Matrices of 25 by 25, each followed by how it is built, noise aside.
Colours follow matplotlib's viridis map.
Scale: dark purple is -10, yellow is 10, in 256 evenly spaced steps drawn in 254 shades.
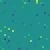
sparse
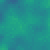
smooth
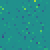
sparse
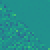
lower triangular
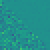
lower triangular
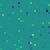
sparse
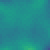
smooth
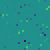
sparse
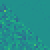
lower triangular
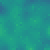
smooth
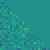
lower triangular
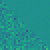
lower triangular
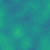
smooth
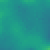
smooth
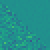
lower triangular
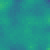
smooth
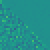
lower triangular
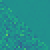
lower triangular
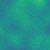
smooth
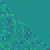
lower triangular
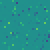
sparse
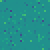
sparse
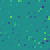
sparse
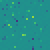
sparse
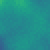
smooth
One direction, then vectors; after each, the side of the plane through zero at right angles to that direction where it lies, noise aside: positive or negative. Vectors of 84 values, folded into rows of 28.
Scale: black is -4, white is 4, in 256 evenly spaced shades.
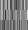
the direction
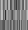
positive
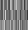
negative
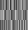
positive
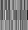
negative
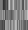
positive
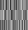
positive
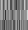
positive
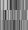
positive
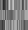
positive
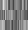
negative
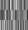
negative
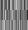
negative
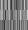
positive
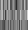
positive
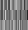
negative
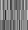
positive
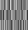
negative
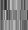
negative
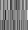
positive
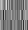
positive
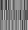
negative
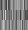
negative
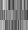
negative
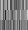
positive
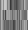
positive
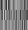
negative
